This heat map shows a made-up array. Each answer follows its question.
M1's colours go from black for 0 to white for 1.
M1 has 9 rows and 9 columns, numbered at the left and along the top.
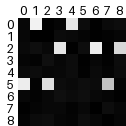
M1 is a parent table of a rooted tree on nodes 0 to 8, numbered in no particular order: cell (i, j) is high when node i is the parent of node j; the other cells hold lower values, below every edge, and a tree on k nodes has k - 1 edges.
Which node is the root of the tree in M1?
5
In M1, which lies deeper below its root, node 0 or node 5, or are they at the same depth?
node 0
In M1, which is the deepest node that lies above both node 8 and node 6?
2
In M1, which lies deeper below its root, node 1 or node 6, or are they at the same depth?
the same depth
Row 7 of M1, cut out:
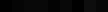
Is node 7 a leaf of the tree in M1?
yes
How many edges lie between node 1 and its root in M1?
2
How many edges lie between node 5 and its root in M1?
0
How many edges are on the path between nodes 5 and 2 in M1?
1
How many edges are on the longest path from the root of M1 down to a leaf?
2
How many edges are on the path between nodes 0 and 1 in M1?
1
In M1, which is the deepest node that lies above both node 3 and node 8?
2
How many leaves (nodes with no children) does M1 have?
6
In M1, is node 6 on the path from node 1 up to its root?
no
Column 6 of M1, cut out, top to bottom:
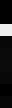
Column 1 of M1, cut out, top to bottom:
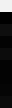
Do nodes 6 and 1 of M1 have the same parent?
no
